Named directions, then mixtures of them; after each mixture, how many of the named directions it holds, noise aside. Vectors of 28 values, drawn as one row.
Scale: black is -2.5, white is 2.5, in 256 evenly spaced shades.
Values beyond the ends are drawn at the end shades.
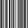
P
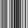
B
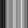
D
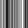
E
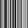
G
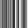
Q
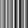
two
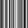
one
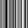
three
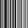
one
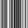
one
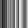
two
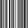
one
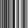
one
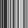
three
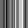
three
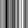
three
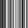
three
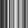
three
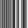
one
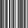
one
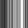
two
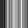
one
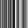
one
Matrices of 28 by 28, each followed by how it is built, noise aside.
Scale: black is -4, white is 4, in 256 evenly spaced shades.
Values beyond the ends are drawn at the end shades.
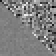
upper triangular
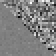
upper triangular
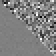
upper triangular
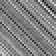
Toeplitz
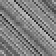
Toeplitz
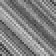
Toeplitz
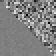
upper triangular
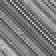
Toeplitz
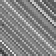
Toeplitz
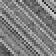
Toeplitz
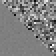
upper triangular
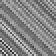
Toeplitz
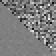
upper triangular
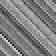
Toeplitz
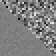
upper triangular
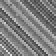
Toeplitz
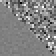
upper triangular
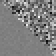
upper triangular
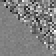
upper triangular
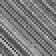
Toeplitz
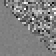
upper triangular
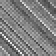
Toeplitz
